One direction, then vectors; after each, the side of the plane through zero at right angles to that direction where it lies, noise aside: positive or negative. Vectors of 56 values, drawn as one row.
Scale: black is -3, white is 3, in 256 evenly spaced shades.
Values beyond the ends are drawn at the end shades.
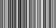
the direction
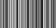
negative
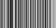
positive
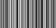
negative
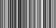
positive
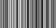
negative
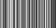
negative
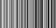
negative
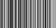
positive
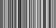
positive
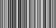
positive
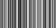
positive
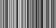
negative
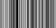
negative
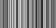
negative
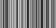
negative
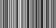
negative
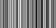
negative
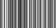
positive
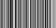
positive
